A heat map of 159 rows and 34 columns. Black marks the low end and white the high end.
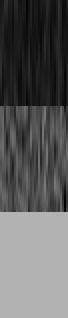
The table splits into 3 rows of 1 panel. Panel 1,1: very low, streaked downward, faint in contrast. Panel 2,1: low, streaked downward. Panel 3,1: high, flat.
